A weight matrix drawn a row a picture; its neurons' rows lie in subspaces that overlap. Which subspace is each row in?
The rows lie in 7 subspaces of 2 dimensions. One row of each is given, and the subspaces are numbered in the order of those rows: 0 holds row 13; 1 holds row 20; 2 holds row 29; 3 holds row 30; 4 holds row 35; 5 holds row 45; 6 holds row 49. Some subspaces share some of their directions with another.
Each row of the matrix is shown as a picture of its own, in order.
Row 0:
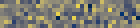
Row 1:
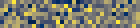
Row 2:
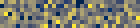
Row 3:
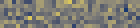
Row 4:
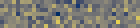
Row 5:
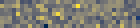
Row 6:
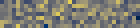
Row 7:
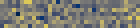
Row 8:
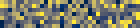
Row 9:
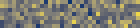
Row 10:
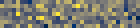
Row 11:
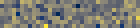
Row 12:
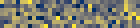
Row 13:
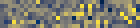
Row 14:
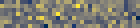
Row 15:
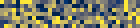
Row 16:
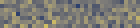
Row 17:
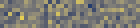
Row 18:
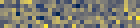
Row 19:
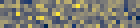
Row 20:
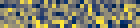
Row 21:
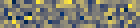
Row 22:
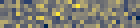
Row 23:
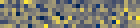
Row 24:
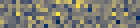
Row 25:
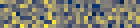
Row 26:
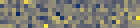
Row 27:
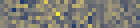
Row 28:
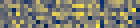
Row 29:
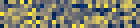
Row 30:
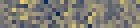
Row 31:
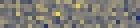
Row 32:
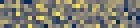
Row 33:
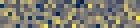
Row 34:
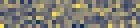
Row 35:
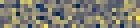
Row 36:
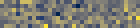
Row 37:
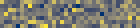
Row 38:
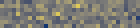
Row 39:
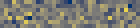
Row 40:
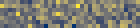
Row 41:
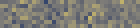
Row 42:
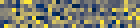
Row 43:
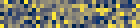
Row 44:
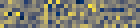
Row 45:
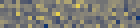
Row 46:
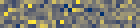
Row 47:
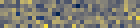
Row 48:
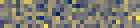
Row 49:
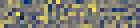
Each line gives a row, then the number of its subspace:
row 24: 5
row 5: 4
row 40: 1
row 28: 0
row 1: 5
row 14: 0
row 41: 3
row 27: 3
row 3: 4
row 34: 2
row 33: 6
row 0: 0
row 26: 2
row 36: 3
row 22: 1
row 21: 4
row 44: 6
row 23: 2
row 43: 2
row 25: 3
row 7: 6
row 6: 1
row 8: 1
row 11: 4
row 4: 5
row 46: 5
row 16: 3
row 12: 0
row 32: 2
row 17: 6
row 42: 6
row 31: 5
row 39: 4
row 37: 5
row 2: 6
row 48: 1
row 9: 1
